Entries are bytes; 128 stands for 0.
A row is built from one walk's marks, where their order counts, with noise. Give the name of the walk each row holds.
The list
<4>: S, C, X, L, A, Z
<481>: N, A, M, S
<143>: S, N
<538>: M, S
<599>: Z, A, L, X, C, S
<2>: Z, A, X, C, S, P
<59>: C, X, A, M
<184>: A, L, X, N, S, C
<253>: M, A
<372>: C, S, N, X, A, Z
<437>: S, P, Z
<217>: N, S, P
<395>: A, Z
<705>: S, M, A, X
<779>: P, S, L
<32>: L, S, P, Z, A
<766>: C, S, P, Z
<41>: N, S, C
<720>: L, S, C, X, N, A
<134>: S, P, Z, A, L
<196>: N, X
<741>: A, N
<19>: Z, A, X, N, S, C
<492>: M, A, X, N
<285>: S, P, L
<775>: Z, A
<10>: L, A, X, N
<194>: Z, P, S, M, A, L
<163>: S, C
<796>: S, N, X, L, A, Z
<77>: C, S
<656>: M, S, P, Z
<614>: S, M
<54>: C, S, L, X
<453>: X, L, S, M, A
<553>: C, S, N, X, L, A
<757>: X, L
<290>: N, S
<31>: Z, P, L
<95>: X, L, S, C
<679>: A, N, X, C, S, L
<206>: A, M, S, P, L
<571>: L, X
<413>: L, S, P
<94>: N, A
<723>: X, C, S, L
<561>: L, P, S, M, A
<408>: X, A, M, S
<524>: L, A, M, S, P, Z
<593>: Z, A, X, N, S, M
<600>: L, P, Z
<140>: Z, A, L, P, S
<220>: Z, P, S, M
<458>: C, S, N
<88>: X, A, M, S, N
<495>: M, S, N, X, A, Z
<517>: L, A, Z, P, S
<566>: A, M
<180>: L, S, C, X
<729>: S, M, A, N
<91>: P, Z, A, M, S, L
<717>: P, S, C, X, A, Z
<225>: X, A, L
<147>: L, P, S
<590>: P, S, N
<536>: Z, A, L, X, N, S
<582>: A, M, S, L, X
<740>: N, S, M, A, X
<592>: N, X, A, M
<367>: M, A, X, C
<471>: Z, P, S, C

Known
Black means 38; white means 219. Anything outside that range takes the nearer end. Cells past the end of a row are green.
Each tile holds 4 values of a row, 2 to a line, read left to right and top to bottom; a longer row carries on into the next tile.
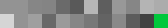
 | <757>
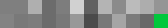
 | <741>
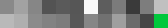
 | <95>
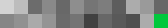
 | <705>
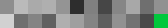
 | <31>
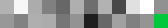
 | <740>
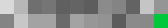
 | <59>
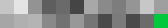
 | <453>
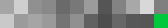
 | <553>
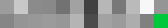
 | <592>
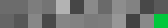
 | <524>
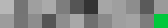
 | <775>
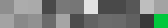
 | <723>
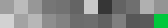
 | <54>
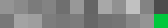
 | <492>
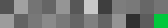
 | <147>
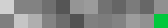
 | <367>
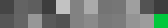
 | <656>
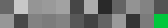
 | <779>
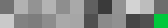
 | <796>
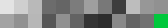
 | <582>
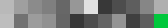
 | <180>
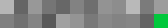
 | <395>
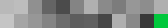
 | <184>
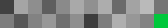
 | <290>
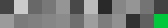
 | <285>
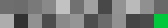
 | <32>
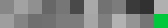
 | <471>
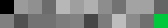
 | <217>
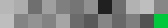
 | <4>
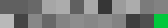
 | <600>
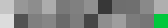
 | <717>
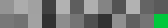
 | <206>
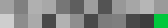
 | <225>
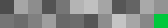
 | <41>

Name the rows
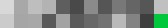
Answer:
<599>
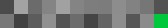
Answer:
<590>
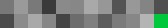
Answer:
<538>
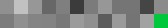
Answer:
<220>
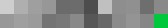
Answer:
<593>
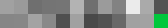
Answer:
<495>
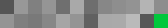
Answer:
<196>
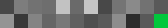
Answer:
<413>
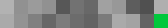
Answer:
<19>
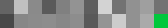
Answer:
<481>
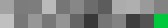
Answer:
<10>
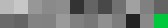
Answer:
<91>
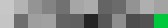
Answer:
<720>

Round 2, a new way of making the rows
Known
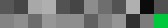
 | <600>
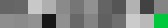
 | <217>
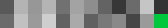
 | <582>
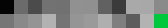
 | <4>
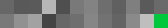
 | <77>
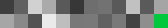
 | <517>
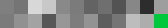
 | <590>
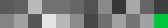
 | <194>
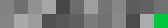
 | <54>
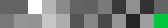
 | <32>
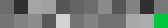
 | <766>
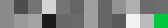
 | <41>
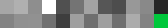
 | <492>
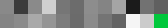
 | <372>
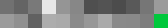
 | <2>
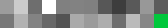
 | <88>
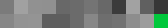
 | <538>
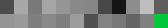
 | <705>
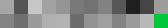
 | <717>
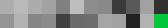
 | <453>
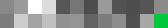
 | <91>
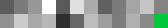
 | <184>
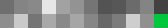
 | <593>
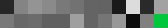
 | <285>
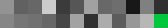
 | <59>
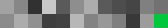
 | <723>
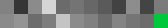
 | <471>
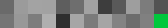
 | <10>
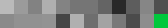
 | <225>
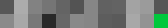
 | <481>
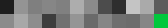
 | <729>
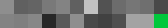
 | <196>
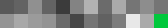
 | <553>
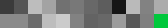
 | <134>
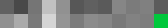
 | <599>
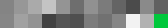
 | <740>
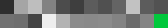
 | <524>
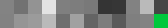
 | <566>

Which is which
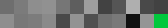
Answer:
<571>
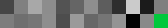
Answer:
<147>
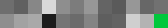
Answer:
<290>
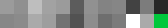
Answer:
<495>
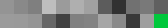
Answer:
<757>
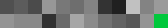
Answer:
<163>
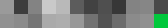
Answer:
<775>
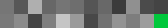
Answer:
<220>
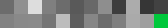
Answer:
<656>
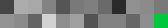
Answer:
<206>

